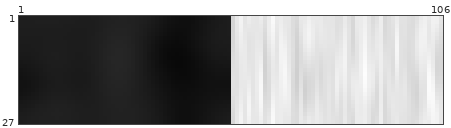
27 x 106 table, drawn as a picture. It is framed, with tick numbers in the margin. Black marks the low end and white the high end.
It is made of 1 by 2 panels. Panel 1,1: very low, smooth, faint in contrast. Panel 1,2: very high, streaked downward, faint in contrast.
